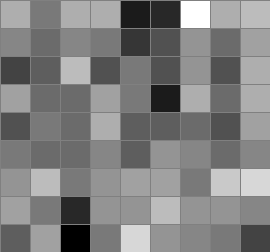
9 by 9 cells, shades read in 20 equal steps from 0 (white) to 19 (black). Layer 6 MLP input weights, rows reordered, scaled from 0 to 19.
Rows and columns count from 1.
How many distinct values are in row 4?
5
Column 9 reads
5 7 6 6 7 9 3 9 14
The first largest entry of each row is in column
5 5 1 6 1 5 3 3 3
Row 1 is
6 10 6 6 17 16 0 6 5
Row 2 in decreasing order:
15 13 11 11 10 9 9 8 7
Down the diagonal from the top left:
6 11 5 7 12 8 10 8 14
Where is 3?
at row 7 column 9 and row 9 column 5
